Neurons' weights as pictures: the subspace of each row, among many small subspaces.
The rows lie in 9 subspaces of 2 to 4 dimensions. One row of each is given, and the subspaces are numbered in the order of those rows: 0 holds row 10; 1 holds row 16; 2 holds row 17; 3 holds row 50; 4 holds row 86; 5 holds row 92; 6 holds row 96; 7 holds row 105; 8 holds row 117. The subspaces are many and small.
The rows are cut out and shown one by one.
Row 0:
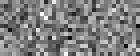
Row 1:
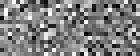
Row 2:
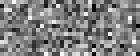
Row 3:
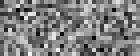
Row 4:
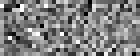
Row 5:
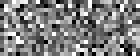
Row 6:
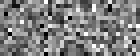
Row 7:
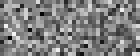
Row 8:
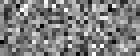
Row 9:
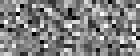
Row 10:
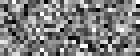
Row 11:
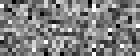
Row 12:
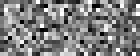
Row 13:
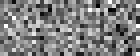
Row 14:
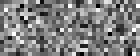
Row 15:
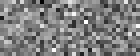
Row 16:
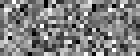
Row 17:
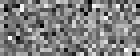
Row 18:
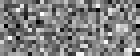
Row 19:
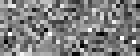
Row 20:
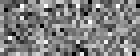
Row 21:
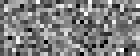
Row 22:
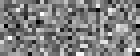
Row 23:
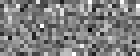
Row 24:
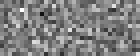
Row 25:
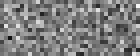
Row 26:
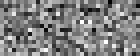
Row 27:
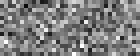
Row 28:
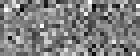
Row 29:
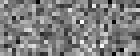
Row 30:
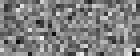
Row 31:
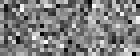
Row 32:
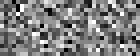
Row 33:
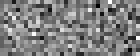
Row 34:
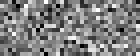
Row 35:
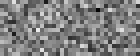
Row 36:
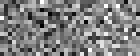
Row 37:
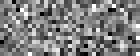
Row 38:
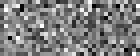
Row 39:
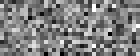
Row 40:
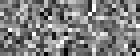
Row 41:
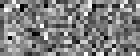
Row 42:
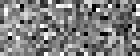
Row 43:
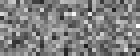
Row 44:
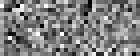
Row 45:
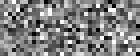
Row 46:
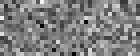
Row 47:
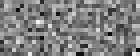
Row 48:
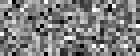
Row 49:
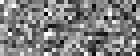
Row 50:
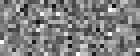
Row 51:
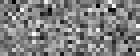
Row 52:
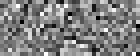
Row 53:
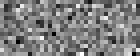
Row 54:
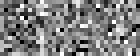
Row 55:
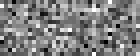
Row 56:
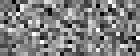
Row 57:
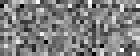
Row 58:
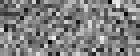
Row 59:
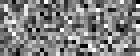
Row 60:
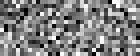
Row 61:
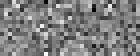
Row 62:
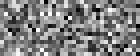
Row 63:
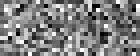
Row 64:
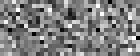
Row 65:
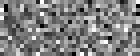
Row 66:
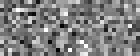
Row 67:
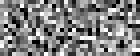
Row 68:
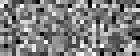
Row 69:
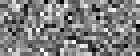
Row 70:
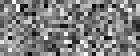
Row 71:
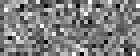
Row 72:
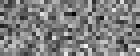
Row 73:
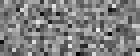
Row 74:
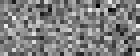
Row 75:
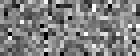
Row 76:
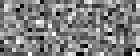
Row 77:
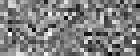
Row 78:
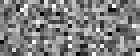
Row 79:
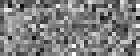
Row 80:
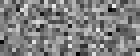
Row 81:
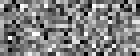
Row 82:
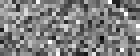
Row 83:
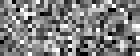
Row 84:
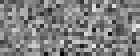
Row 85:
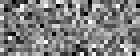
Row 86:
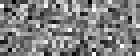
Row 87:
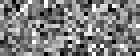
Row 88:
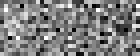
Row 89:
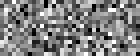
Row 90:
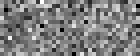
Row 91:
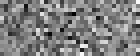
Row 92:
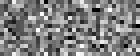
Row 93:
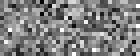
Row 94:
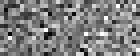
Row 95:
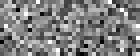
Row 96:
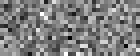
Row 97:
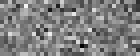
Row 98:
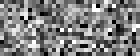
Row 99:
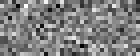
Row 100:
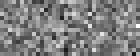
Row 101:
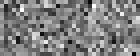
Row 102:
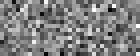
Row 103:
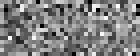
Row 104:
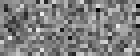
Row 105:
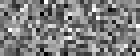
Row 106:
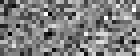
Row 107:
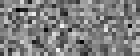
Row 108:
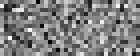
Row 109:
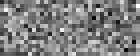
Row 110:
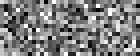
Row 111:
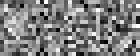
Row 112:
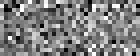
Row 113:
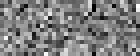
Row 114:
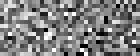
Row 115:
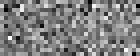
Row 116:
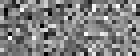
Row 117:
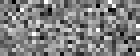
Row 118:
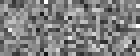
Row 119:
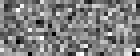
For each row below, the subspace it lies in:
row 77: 7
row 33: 8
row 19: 7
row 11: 4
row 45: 8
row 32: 8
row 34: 0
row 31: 8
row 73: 3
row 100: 6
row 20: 4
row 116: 7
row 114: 7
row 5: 4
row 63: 6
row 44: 1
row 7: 1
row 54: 4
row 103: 7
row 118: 5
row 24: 1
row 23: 0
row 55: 4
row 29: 4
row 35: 0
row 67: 1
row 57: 4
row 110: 6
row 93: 7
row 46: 0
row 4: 1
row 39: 4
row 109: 6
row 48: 5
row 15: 7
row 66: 1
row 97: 0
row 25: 2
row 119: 3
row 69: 0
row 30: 3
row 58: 1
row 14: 4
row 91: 0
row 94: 7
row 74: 8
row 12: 0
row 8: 3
